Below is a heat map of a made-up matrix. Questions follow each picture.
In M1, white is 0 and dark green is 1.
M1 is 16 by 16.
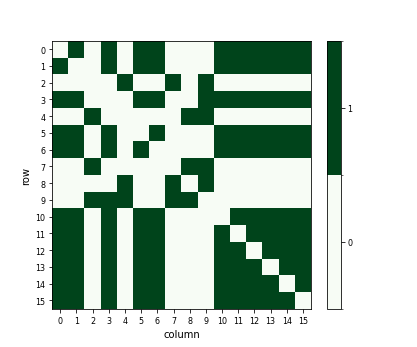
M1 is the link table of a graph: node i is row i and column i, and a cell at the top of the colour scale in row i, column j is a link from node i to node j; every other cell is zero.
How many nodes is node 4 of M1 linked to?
3
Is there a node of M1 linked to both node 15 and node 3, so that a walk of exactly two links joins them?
yes
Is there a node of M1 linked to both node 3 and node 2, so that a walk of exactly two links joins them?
yes
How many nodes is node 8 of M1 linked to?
3
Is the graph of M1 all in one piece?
yes
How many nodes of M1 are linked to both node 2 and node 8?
3
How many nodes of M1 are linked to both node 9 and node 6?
1
